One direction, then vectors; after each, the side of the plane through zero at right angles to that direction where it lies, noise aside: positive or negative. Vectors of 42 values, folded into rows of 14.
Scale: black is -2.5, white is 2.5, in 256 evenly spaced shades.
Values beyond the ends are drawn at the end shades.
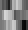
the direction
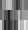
negative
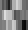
positive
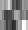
negative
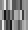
negative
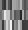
positive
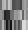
negative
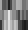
positive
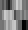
positive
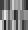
positive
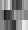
negative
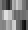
positive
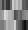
positive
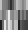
positive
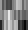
positive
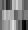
positive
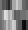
positive
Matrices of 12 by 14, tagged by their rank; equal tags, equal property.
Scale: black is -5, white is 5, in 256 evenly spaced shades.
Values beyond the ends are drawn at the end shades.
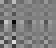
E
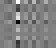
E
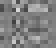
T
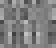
T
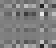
E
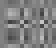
E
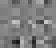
T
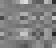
T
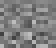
T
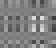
E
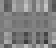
E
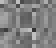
T
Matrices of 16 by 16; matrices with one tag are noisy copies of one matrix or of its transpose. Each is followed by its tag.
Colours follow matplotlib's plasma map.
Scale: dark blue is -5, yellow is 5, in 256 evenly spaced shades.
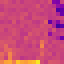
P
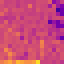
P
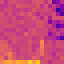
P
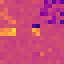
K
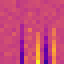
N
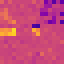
K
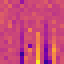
N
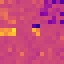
K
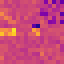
K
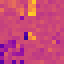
K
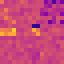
K
